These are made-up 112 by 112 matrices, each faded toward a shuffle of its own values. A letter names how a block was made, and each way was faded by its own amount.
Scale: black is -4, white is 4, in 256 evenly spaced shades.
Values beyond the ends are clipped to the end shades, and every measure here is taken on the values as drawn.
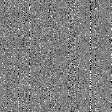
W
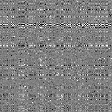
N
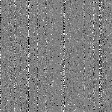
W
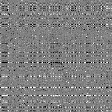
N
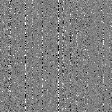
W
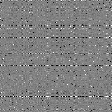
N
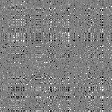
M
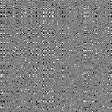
M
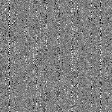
W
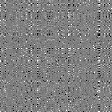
M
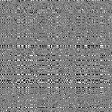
N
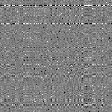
N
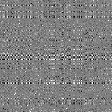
N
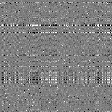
N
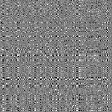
N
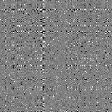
M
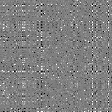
M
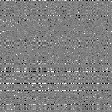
N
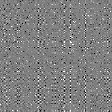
M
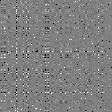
M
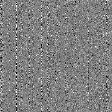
W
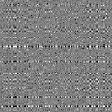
N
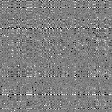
N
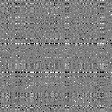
N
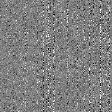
W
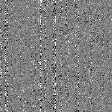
W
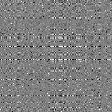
N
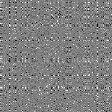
M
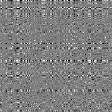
N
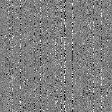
W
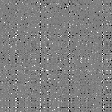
M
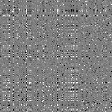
M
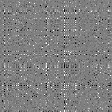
M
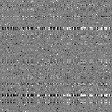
N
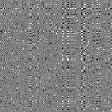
M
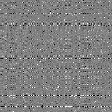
N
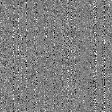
W
